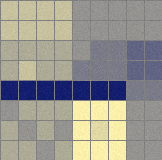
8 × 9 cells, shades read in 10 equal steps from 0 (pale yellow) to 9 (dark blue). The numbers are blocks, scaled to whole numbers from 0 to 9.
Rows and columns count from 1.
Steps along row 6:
down same same down same same up same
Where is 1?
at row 7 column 6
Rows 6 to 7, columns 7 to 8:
0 4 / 0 4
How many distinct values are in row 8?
3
